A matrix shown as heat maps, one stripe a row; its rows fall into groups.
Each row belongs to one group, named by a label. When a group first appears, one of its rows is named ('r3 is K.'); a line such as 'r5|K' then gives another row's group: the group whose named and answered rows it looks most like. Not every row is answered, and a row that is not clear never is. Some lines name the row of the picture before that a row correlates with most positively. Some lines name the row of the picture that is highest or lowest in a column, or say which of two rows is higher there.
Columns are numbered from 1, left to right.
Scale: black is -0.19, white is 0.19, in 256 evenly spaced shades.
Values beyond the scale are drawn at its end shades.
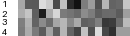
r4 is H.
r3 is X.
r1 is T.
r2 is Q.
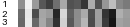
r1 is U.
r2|H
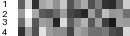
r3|H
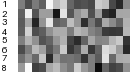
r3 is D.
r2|H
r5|U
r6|U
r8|Q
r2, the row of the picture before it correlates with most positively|3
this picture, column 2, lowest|1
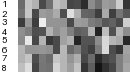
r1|U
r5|U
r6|T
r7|X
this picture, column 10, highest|3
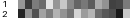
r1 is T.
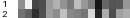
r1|Q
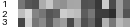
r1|D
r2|X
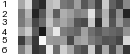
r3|D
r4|Q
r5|H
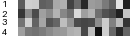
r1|U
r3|U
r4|D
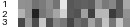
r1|T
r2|T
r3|U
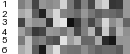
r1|T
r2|Q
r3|U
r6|Q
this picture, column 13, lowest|5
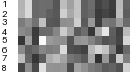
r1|X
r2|X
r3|X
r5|H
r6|T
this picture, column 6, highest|7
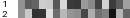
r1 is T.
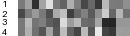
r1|D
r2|U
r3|X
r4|H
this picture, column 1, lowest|2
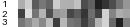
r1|X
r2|U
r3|T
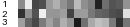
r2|H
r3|T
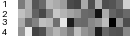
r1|H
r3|T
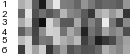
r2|U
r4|D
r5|X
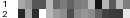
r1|D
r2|H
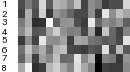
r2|U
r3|D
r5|H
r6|U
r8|Q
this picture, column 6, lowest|3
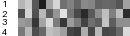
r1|Q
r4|H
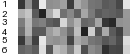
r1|H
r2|Q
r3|X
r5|H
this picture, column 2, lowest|6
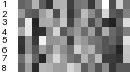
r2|T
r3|H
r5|H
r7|Q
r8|D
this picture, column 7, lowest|4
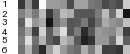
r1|H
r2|U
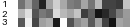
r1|Q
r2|X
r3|H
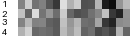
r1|X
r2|T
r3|X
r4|X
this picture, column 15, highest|4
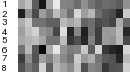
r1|Q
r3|X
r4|U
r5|U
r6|Q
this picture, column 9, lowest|5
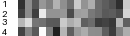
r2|H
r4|H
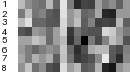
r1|T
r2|X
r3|X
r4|U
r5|U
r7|T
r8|X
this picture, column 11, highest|6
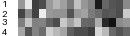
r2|H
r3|X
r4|T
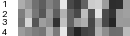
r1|T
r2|H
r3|H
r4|T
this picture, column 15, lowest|1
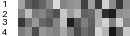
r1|D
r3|U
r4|T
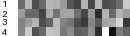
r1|H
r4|D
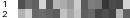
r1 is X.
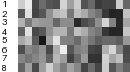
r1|X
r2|Q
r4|Q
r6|U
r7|U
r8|D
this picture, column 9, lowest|3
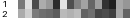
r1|H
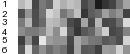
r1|X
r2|D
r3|H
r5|H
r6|U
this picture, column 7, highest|4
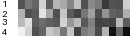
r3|X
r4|D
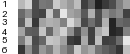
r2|D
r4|T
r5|H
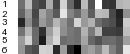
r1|H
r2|T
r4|Q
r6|T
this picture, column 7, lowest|5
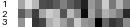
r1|U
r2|D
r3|Q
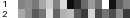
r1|T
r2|D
